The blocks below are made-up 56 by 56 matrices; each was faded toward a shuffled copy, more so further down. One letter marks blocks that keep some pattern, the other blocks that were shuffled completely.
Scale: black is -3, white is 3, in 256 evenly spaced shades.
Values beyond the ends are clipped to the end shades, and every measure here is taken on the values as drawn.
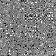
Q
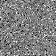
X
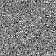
Q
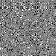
Q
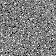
X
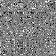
Q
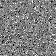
X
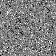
X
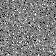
X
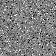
X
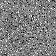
X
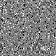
Q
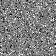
X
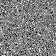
X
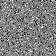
X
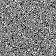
X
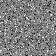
X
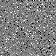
Q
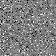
Q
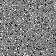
X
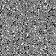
Q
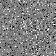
Q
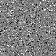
Q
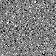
Q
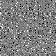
Q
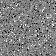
X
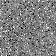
X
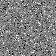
X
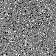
X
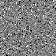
Q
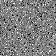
Q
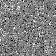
Q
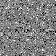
Q
